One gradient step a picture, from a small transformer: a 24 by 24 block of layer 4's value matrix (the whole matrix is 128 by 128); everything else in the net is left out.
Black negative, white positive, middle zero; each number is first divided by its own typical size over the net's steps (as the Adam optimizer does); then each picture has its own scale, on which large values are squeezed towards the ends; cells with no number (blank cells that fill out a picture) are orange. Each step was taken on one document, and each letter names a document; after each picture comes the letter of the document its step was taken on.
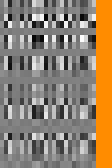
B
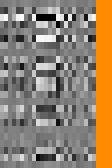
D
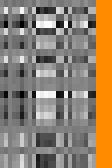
D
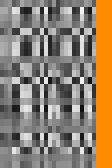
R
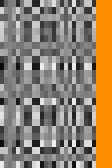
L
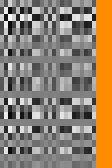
L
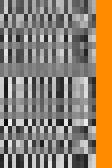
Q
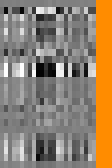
D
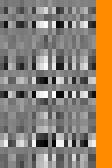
D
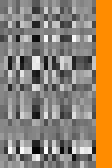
B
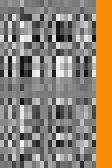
B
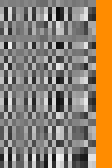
Q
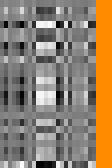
D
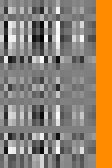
B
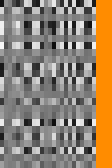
L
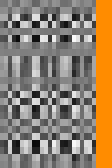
B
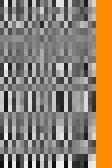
Q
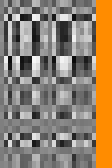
B
